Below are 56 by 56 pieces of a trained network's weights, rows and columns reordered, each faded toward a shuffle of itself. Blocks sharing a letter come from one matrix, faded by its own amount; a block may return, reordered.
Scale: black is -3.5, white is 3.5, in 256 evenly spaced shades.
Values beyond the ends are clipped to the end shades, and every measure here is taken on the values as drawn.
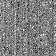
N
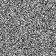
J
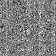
N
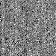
N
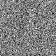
J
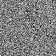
J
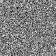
J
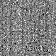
N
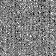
N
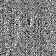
N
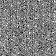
N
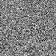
J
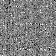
N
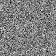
J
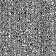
N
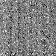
N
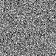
J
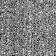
N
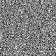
J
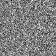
J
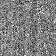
N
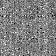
N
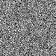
J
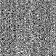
N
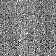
N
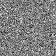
J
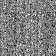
N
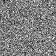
J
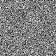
J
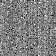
N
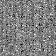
N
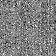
N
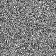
J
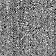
N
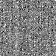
N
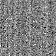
N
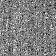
N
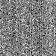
N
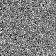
J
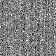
N
